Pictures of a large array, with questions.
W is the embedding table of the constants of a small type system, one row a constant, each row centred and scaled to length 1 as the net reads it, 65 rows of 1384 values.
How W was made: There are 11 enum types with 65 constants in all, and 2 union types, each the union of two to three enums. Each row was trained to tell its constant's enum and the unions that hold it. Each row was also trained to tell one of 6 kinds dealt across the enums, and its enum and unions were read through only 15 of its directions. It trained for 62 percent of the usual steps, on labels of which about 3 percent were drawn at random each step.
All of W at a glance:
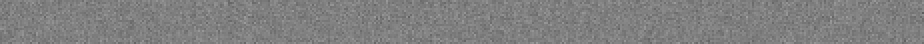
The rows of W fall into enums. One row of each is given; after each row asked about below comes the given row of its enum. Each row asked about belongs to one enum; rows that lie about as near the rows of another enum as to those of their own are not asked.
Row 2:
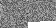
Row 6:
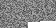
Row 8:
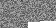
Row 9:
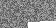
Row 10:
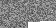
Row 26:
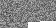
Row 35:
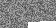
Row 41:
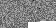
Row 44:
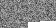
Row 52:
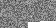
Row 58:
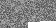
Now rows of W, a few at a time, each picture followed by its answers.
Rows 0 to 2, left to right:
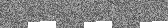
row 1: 35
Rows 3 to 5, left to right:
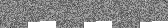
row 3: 41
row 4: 10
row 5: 10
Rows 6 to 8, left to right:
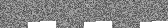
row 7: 8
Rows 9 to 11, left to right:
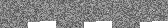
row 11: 52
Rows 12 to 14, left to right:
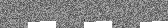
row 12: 2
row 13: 52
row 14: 35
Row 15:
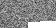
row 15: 6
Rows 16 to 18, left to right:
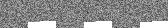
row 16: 35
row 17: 26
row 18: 44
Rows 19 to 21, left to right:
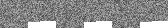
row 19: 8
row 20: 9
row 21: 10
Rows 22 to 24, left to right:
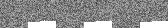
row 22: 26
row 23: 2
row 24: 41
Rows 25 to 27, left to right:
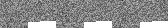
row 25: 35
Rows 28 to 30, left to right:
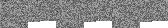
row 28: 8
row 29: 44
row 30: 52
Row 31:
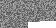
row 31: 41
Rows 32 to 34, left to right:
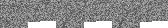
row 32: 9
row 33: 9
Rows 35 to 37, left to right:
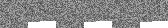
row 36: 52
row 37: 10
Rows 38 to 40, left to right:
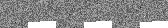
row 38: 44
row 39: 9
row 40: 9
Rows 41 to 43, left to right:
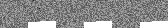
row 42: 9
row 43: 52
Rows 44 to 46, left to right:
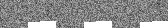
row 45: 35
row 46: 58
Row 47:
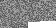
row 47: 41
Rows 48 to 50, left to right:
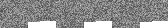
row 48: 58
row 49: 41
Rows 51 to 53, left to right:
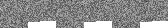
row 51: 44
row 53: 41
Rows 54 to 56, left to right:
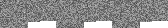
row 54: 35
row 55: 44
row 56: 10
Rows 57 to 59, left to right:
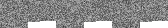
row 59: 10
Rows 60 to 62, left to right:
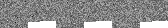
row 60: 52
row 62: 8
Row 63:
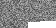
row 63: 6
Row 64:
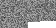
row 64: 58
